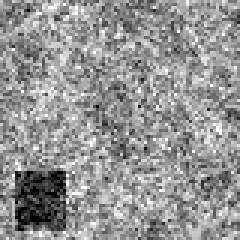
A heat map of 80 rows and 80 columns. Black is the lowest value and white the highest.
In the bottom left lies a patch that is lower than the rest. Neither half mirrors the other. There are no regular stripes. Overall the values sit about 60% of the way up the scale. The ninth with the lowest average is the bottom left.
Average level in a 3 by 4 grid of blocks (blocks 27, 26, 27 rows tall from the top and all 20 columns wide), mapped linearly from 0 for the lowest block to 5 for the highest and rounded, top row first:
4545 | 5445 | 0554
